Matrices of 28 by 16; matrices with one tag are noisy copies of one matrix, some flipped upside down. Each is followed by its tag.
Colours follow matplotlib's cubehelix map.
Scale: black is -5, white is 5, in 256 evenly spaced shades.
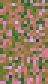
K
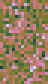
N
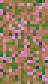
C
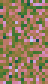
K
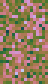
N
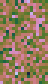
N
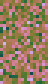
C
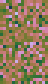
K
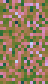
K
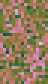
N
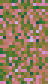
K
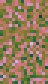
K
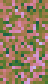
N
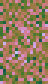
C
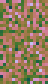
K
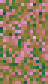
C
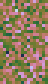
N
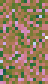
C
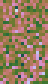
N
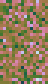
K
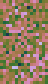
N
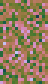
C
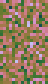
K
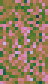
C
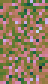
K
